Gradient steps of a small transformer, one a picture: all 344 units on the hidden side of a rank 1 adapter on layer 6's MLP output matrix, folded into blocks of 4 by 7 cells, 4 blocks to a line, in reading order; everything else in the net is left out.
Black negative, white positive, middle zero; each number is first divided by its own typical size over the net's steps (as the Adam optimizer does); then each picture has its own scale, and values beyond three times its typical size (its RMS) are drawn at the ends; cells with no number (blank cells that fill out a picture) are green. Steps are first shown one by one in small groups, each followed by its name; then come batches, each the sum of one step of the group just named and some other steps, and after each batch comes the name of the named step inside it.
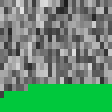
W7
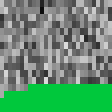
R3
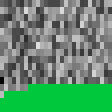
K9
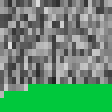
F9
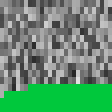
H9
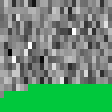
W7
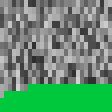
H9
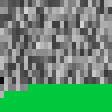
K9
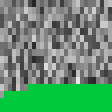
H9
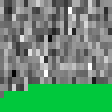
F9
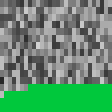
K9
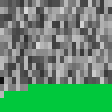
K9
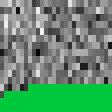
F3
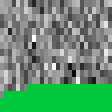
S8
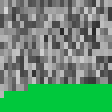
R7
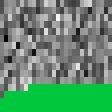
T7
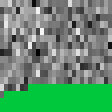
F3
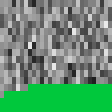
S8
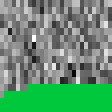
S8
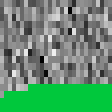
T7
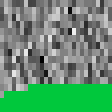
T7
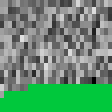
R7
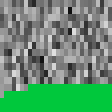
S8
